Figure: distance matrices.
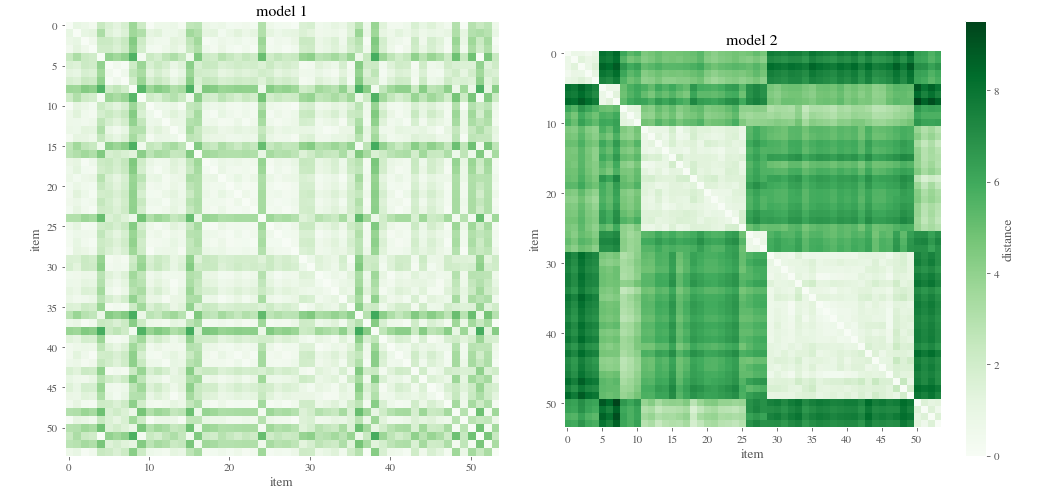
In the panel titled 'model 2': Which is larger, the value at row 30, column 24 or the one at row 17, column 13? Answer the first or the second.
the first
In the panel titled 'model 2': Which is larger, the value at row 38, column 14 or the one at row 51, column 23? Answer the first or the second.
the first
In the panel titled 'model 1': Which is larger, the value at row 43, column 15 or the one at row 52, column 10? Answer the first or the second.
the first
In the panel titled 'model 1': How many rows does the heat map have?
54
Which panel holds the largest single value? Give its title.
model 2
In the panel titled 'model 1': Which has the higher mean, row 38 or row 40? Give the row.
38
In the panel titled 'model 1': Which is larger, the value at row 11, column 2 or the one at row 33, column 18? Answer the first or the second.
the second
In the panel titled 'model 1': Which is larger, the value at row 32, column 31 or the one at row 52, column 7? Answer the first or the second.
the second
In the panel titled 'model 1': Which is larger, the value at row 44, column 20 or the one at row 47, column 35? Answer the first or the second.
the second
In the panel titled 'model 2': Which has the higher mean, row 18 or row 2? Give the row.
2
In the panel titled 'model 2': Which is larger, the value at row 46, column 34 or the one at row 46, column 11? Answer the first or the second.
the second
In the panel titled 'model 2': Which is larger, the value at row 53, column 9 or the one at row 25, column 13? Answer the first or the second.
the first
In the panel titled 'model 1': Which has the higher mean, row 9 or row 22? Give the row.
9
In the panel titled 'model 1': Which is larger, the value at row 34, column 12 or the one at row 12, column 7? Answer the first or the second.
the second
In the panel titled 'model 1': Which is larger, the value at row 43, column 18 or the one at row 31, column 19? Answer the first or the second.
the first
